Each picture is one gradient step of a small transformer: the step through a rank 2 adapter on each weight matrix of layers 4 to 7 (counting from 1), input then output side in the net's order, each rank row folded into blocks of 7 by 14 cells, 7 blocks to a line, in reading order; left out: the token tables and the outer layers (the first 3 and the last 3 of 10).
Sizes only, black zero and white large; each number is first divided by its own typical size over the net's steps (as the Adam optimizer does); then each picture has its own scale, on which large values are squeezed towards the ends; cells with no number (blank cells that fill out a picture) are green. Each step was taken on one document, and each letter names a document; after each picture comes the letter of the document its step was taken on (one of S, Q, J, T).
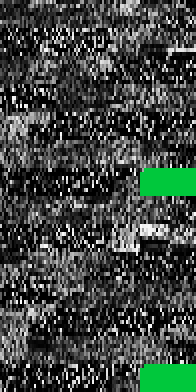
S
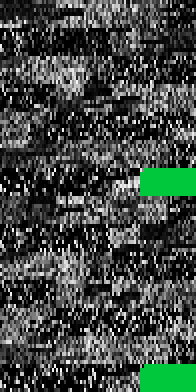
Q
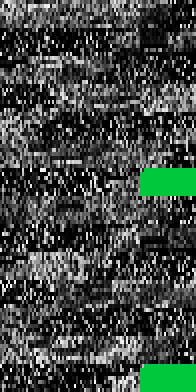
Q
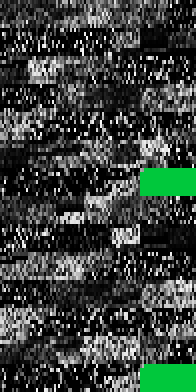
Q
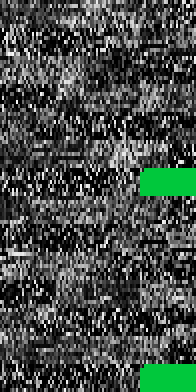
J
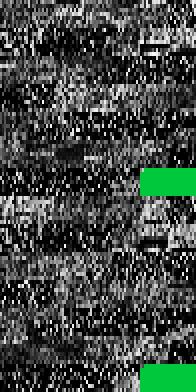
J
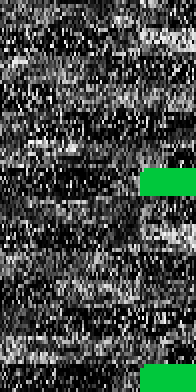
J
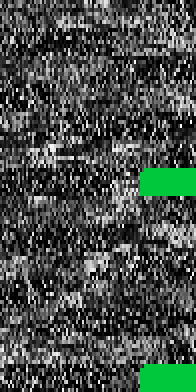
J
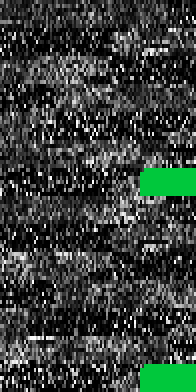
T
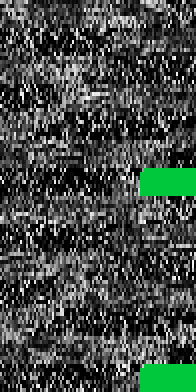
J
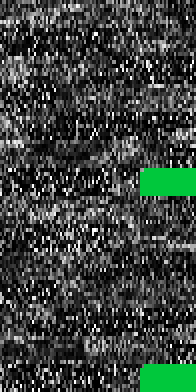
T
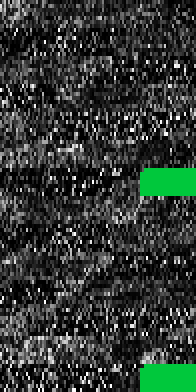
T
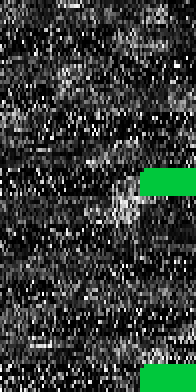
T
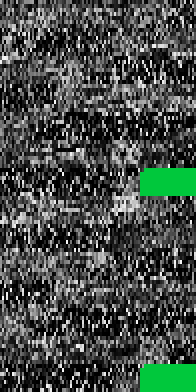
J
